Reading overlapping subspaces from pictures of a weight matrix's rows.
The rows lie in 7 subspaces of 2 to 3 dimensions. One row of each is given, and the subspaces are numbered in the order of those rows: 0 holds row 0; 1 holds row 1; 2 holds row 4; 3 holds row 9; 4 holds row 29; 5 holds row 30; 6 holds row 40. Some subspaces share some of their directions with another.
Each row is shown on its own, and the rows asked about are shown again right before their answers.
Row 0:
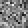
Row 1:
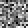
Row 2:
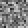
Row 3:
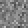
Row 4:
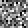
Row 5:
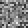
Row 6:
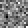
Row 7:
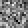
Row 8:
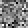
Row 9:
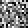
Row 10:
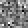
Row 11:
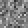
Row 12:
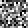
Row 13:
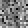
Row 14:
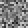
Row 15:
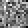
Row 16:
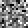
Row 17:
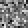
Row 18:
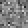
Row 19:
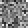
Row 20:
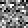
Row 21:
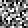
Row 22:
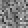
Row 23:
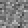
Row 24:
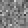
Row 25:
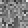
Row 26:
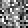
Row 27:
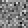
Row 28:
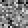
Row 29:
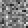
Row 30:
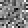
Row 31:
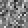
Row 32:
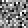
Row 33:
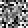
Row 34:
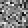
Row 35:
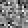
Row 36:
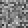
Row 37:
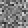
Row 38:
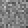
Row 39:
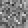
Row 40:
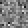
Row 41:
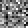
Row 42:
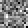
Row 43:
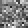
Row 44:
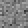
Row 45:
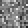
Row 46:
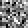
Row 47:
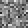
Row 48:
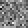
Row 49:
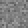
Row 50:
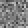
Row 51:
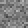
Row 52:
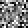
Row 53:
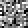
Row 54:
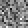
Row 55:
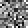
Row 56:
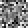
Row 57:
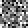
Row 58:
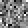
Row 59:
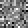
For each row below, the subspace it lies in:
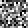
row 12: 2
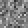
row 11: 1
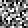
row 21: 2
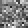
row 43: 4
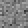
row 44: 3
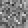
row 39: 0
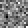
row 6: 4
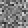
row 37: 0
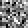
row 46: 0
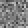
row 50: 3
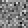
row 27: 2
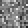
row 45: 5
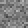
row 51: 4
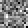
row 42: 4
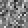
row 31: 1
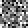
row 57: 6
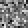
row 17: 6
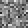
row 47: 1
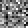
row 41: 4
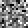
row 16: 4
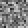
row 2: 6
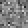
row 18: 6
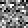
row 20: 4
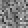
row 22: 5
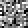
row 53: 3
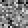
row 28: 6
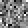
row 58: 1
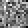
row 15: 3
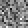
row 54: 5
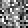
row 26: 5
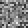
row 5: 1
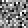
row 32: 2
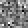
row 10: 6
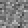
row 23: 3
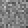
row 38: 3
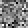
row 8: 4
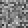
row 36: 1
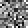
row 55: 5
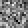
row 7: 0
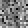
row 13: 5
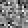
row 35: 6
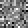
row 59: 5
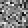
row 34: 0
